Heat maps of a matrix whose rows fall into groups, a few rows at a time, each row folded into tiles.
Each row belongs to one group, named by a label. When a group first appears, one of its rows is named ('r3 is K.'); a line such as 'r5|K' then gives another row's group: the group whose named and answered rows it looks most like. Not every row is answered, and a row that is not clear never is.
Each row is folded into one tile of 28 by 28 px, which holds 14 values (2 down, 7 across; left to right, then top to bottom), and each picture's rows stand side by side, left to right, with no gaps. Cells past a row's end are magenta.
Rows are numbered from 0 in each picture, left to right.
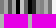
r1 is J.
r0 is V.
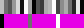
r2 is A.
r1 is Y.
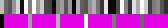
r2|V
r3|A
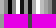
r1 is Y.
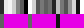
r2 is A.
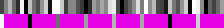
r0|A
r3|J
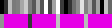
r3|V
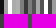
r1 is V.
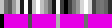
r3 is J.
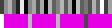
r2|V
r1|V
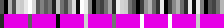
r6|A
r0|Y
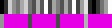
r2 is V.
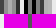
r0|A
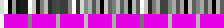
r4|V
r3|V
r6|V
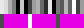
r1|A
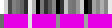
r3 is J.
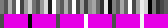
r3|A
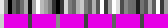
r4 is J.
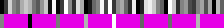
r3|J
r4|A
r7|V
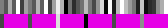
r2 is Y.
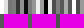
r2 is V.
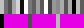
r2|V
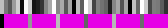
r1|Y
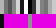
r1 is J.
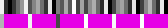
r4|A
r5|A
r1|A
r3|A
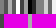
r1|J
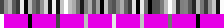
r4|A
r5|Y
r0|A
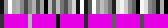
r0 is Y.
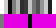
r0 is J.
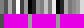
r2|J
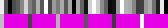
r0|Y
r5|A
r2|V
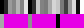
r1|J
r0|J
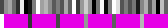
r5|V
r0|A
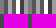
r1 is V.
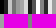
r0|J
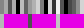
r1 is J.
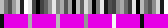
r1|Y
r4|A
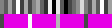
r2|Y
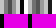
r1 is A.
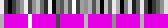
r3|V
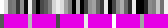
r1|Y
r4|A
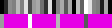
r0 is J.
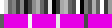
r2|A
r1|A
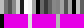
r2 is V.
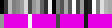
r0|J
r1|A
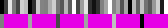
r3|Y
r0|J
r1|J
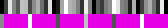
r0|J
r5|A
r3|Y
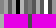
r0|V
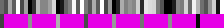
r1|J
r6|J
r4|J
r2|J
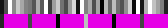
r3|V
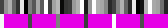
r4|A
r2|Y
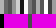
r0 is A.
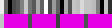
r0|Y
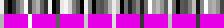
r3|Y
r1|A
